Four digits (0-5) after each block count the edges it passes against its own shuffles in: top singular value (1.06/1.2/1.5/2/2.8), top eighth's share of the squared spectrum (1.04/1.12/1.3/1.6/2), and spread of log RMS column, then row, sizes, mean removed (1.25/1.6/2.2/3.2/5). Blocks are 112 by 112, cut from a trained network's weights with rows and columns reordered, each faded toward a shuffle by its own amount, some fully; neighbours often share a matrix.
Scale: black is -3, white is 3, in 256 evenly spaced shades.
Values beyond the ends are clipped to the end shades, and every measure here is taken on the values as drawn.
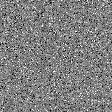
1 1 0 0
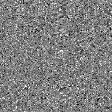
3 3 1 2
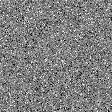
1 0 0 0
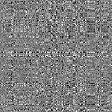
4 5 3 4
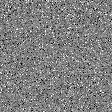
0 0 0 0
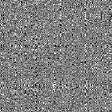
4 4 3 3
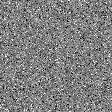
0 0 0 0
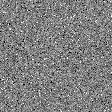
0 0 0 0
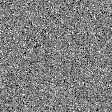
1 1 0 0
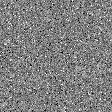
0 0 0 0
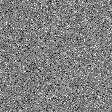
1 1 0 1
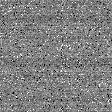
2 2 1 0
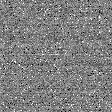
2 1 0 0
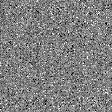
2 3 1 2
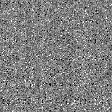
2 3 1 2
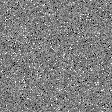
0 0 0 0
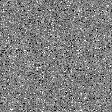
2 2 0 2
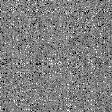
3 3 1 2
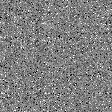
2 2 0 1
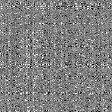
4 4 2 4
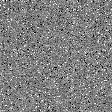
1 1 0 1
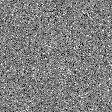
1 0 0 0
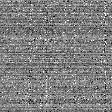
4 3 2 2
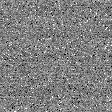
1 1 0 0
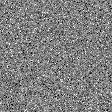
1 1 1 0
